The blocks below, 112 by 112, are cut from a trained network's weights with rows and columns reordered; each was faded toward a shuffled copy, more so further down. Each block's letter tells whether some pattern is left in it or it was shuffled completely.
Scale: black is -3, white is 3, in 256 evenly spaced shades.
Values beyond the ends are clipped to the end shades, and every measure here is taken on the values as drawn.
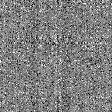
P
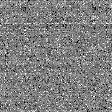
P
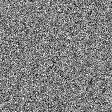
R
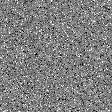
R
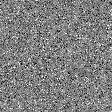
R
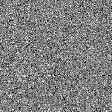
P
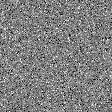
R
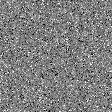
R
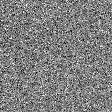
R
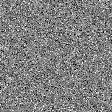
R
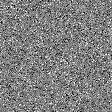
R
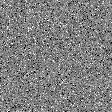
R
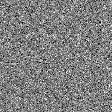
P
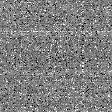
P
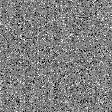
P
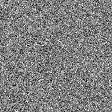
P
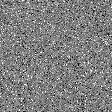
R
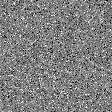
R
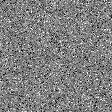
R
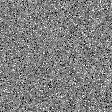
R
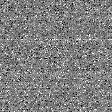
P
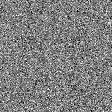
R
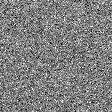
R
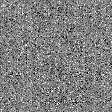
P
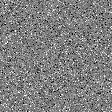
R
